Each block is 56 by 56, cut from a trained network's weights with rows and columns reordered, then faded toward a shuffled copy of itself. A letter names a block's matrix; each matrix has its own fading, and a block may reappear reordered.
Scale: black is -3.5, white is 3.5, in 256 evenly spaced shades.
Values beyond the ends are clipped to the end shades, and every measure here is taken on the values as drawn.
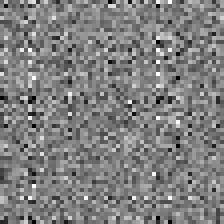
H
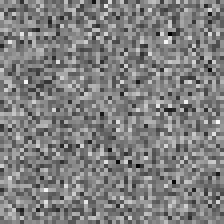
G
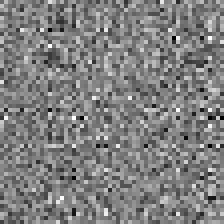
H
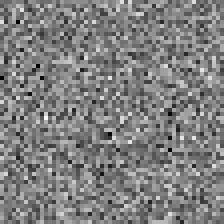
G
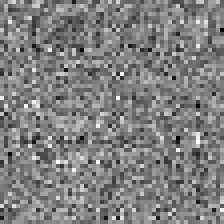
H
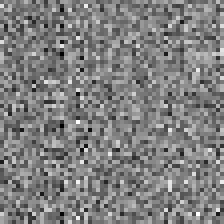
H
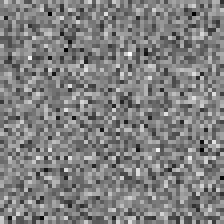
G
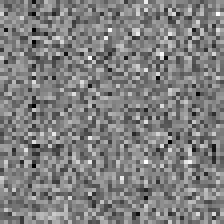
H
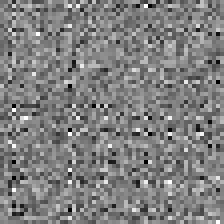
H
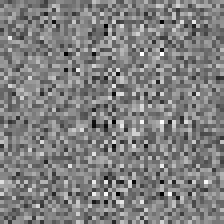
H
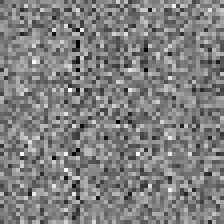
H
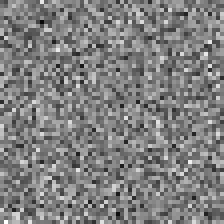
G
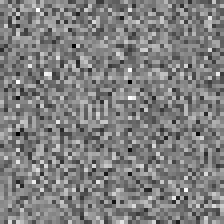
G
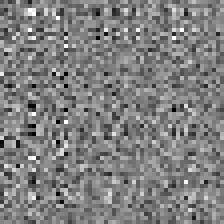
H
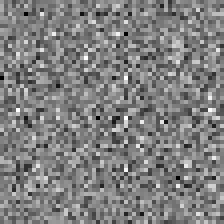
H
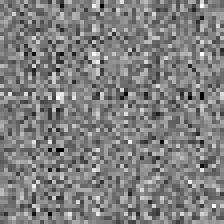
H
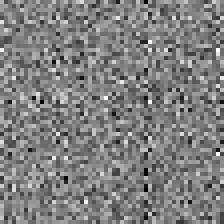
H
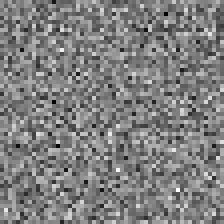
G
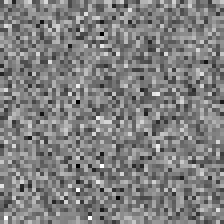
G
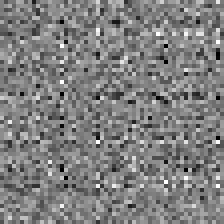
H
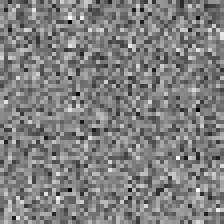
G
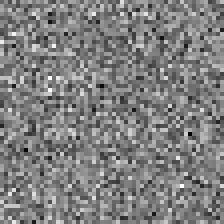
G
